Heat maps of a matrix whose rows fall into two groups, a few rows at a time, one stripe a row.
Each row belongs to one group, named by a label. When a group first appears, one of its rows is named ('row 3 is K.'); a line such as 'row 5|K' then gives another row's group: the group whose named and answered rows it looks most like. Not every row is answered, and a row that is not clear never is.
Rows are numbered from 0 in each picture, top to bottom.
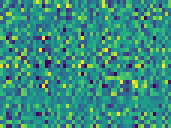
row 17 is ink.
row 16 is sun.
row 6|sun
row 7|sun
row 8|ink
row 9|sun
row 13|ink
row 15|sun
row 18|ink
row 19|sun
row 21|sun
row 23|ink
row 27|ink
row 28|sun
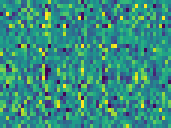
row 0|ink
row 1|sun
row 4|ink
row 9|ink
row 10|ink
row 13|sun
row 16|sun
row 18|sun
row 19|sun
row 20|sun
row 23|sun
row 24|ink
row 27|sun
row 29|sun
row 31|ink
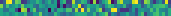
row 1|sun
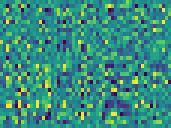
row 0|ink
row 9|ink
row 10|sun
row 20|ink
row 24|ink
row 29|sun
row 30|sun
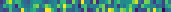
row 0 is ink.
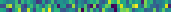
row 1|ink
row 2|ink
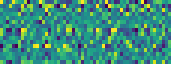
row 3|ink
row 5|sun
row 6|sun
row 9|sun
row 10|ink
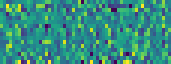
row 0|ink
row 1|sun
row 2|ink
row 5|ink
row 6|sun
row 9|ink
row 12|ink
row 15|ink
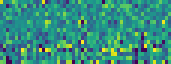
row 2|ink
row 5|ink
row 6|ink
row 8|sun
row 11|sun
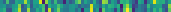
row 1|ink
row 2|ink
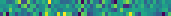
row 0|ink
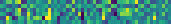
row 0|ink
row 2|ink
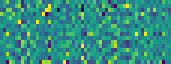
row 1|ink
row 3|sun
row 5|ink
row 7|sun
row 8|sun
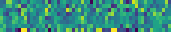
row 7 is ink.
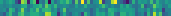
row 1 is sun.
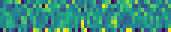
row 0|ink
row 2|ink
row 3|sun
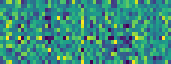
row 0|ink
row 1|ink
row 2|sun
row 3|sun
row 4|sun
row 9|sun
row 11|sun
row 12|ink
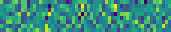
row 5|ink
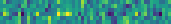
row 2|sun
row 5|ink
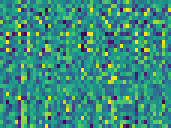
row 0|ink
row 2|ink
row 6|ink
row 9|ink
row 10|sun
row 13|sun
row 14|sun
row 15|ink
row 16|sun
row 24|ink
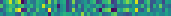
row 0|ink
